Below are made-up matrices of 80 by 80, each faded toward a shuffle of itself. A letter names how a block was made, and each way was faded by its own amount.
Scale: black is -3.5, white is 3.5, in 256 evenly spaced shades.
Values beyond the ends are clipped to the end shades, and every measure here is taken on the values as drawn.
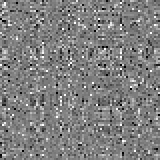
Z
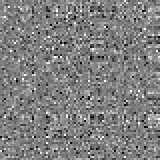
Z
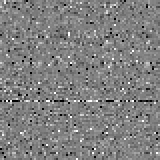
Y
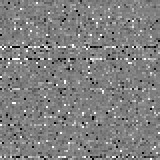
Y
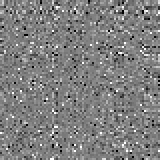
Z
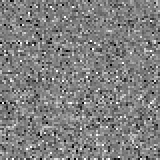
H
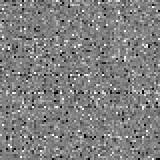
Y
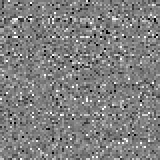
Y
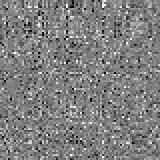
Z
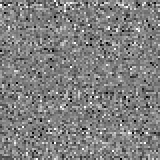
H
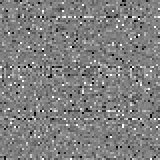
Y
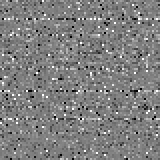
Y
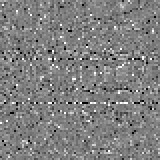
Y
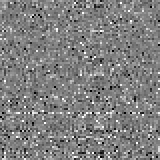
Y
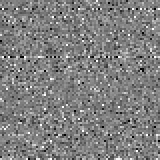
H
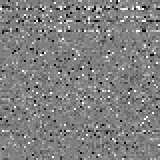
Y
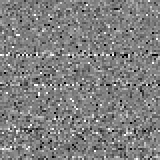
H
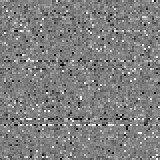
H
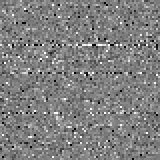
H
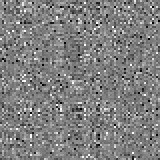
Z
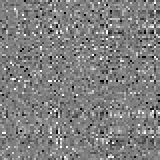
Z
